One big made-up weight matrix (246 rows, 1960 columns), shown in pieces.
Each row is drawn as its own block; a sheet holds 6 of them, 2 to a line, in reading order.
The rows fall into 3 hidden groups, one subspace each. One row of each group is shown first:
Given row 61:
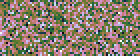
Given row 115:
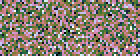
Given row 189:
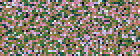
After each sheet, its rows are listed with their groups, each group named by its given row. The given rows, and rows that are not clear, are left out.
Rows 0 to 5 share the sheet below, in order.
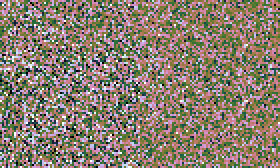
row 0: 61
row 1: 61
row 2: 189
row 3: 61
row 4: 61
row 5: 189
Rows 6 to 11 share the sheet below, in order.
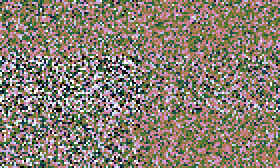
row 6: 189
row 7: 189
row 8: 115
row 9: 115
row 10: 61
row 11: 115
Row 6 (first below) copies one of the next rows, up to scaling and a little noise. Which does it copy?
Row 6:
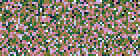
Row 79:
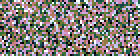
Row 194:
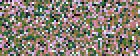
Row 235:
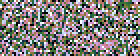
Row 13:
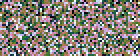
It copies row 13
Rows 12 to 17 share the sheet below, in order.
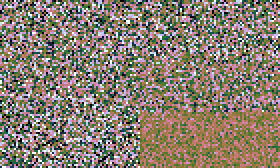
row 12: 189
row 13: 189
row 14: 61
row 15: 189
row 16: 61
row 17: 189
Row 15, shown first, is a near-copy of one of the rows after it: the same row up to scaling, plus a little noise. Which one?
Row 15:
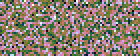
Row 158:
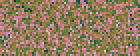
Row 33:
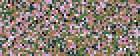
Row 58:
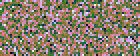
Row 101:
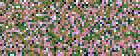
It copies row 101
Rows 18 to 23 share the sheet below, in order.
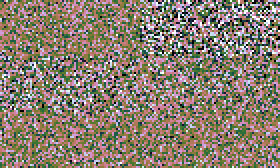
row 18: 61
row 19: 189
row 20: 61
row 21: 61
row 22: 61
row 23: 189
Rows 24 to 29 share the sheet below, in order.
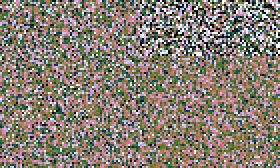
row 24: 189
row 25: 115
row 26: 115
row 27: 61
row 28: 189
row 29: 61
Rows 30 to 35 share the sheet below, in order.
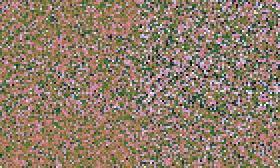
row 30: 189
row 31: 115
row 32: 115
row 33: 189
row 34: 115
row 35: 61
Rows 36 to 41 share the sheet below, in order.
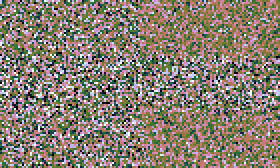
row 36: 115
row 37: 61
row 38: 115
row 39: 189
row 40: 189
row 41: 189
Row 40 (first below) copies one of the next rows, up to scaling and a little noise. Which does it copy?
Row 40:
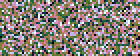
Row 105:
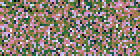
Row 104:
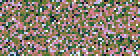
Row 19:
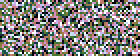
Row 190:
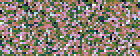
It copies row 19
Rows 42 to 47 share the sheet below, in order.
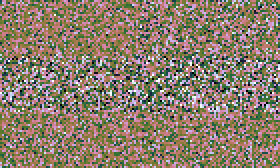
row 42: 115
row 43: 115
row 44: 189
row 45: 189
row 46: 61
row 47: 189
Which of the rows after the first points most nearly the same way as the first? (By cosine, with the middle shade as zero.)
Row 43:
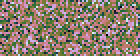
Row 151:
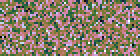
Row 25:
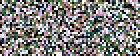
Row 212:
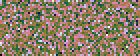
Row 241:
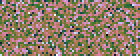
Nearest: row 241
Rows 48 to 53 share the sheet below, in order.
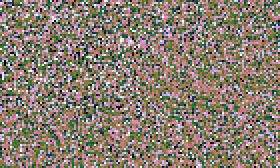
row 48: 189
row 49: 61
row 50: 61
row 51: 189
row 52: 189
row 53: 115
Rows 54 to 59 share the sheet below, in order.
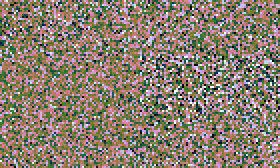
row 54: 61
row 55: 189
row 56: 189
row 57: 115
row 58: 189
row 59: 61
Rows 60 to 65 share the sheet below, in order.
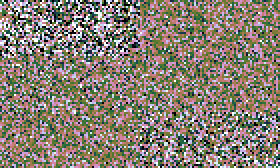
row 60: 61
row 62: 189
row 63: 61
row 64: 189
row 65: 115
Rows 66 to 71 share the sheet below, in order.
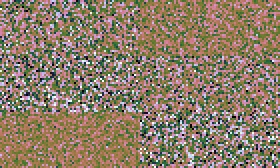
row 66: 189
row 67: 61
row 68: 189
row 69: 115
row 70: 115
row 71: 189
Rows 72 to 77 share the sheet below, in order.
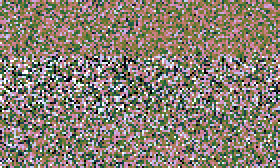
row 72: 115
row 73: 115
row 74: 61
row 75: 189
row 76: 61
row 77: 61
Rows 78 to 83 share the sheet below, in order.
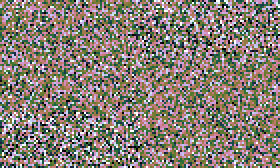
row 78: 189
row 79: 189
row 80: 189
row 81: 189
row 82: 189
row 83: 61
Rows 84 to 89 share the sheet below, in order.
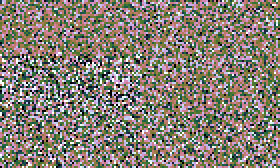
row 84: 115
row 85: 115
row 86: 189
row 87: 61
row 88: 115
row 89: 61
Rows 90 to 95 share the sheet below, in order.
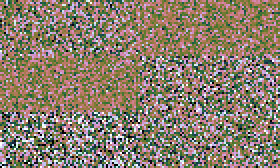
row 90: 61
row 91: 61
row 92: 115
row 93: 115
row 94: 61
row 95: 61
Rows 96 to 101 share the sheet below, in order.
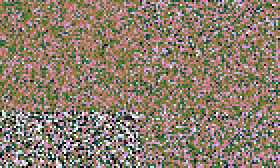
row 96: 61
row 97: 115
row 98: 189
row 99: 189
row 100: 115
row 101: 189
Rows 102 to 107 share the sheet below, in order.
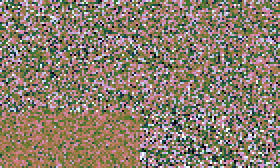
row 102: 189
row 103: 189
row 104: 189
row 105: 189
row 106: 115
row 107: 61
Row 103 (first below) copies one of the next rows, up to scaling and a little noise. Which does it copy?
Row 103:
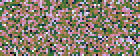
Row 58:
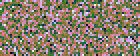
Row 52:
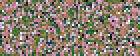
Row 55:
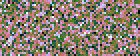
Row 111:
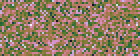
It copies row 58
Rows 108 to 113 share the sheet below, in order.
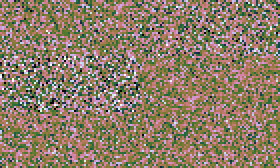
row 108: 189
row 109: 115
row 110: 61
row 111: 189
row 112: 61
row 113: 61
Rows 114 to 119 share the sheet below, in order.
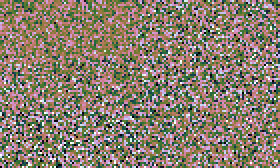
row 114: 189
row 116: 61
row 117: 189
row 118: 115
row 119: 61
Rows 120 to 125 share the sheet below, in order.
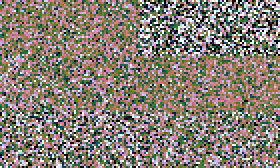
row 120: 115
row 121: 115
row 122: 61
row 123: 61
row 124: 115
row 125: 115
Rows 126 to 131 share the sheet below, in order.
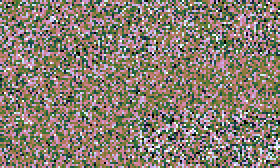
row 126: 189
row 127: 61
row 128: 189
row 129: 61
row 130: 189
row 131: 189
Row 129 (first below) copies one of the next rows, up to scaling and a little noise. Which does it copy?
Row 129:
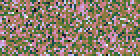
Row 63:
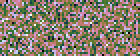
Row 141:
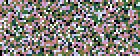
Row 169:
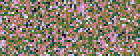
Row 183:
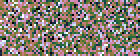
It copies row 169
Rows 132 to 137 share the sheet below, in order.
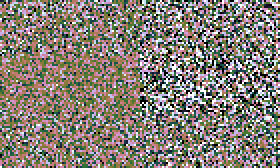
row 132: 61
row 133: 115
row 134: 61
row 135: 61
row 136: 115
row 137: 115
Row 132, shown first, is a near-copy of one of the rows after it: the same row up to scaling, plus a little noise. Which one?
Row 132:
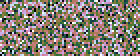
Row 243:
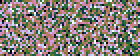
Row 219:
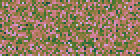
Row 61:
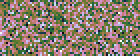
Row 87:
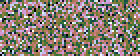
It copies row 87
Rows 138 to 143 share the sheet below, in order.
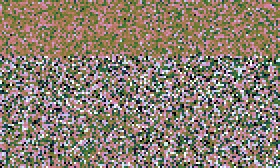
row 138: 61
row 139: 115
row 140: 115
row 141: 61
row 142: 61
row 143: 115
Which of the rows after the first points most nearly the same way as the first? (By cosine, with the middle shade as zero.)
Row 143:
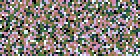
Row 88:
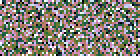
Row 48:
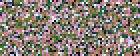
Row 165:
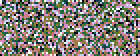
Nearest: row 88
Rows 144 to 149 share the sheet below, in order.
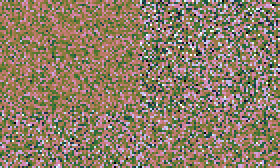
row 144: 189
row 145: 115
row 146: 189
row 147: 61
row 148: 115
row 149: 61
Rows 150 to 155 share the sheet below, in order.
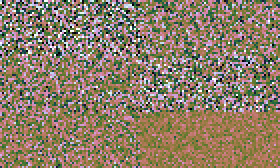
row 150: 115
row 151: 189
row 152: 189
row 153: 61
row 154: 115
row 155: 61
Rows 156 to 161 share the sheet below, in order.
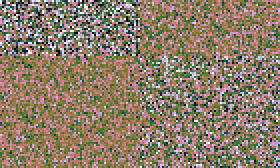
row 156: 115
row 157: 189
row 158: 189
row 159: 189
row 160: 189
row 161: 115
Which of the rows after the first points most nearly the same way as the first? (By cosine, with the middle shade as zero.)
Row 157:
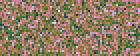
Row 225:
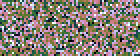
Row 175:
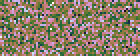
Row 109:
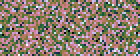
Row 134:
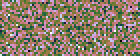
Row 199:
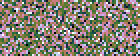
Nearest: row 225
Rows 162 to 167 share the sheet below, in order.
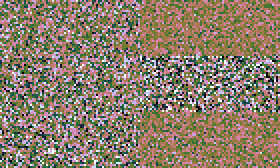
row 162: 115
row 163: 115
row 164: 61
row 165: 115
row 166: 61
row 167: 61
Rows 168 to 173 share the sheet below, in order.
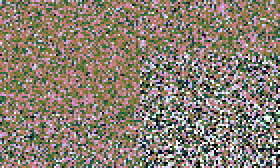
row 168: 115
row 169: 61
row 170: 61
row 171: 115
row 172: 189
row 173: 115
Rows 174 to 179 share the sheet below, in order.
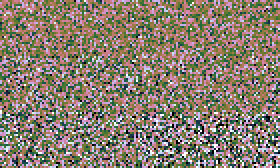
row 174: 189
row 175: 189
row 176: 115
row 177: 189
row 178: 115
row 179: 115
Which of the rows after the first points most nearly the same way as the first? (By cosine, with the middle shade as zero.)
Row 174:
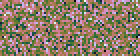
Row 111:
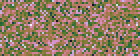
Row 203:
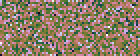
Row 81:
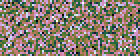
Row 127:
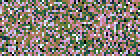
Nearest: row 111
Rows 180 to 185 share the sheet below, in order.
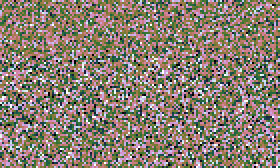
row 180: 189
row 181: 115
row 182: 61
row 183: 61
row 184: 189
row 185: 115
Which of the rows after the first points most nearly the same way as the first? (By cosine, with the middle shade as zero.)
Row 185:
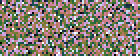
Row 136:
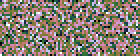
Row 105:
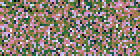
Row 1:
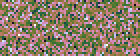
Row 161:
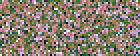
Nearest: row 161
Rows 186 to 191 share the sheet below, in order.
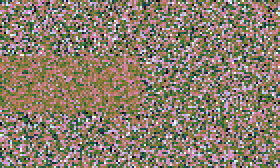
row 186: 61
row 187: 61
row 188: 61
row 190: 189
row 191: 61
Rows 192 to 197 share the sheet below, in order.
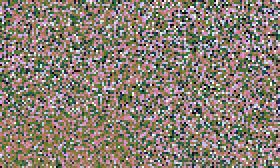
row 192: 61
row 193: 189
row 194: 189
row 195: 115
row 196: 115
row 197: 189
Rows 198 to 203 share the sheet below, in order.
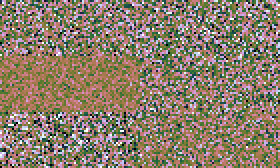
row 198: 115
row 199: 115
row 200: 115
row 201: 189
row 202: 61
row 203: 115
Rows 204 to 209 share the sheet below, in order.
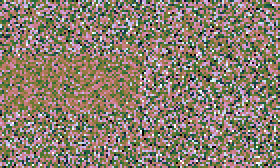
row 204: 115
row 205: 115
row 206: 115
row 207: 61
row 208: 61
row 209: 61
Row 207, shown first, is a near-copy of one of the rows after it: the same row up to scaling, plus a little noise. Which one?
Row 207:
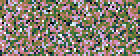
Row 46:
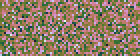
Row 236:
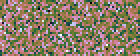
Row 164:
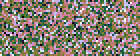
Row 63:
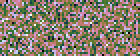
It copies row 236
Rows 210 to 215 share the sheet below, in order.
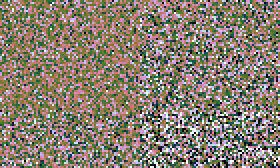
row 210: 189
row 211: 61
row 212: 115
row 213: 115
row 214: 61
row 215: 189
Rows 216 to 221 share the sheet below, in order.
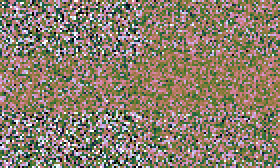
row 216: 115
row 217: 189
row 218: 61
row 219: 61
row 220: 115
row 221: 61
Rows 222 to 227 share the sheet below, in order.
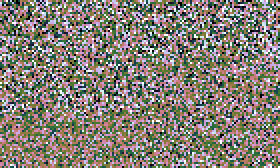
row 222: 61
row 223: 61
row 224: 61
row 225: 189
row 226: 189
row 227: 189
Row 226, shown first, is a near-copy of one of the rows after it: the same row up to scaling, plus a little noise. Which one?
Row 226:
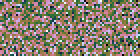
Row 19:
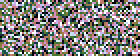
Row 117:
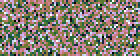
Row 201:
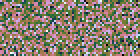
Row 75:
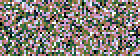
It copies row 201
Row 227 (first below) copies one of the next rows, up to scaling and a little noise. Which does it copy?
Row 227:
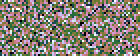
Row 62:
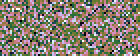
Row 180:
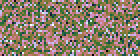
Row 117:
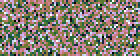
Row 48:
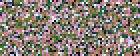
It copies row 62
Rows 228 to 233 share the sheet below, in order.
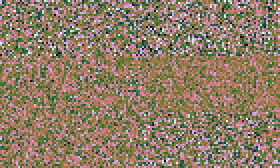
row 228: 115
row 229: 61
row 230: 189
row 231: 61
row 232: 115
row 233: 61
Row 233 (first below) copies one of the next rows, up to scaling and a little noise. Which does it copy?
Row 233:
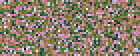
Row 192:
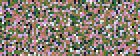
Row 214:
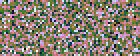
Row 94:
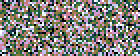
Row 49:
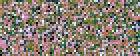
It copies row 214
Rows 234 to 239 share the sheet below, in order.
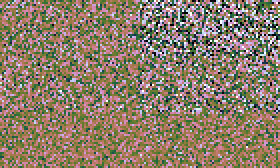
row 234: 189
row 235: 189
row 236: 61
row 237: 115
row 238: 61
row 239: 115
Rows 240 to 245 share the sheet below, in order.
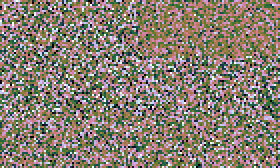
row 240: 61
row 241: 115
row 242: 115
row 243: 61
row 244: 189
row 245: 115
